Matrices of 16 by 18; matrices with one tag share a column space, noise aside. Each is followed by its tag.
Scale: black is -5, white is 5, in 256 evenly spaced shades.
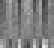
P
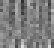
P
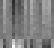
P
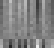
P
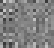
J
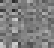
J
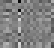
J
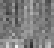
P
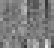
P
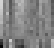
P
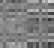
J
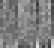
P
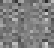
J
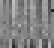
P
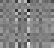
J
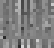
P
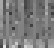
P
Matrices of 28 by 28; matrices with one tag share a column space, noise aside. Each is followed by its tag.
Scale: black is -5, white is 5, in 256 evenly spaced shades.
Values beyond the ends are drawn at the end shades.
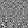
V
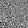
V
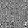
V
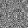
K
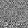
V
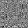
K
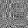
K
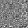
K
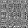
K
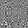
V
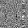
K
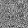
K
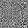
V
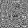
K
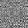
V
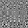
V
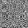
K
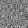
K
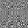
V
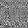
V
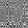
V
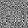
V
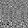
V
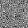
K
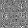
K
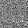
V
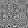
K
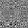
V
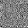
K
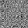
K
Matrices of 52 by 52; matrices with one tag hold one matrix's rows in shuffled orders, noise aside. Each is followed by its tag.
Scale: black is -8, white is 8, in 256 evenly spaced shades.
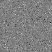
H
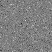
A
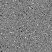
A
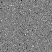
A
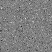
A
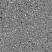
A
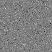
H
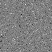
A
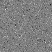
H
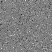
A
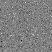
A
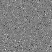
H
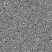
H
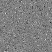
H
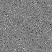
H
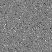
H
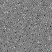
H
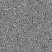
H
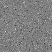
H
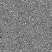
A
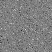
A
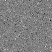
H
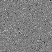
H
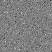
H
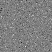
A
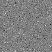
H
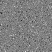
A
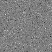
H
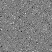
A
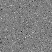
A
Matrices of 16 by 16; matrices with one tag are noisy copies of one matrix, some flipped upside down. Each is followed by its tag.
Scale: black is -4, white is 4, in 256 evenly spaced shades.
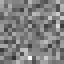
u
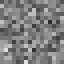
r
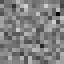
u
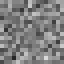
u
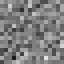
u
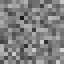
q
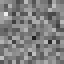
r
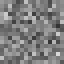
r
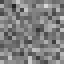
u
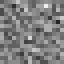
u
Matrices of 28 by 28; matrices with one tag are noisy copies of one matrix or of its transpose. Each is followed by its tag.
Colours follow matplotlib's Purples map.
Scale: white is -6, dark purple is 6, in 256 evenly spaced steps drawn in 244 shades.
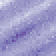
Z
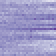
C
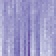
C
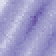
Z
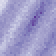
Z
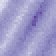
Z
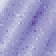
Z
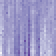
C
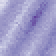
Z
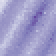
Z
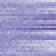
C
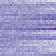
C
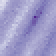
Z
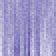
C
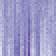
C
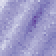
Z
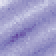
Z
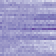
C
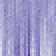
C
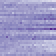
C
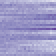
C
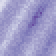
Z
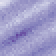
Z
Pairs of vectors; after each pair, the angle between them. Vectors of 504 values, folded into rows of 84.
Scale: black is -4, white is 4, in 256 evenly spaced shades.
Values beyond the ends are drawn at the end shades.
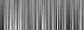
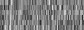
partly aligned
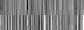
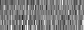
partly aligned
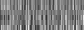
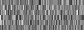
orthogonal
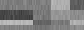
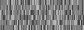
orthogonal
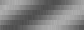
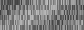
partly opposed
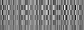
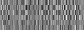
nearly opposite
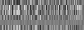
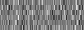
orthogonal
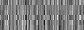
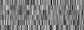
orthogonal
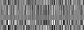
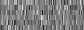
partly opposed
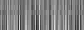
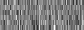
partly aligned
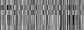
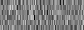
orthogonal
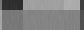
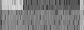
nearly opposite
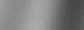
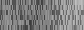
partly opposed
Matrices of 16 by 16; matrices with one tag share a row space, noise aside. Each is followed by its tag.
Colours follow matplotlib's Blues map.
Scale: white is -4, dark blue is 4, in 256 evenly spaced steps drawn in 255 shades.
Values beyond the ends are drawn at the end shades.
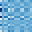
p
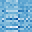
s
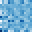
p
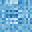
s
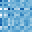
p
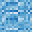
s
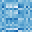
s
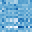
s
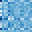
p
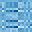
s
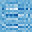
s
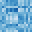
s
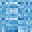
s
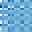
p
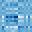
s
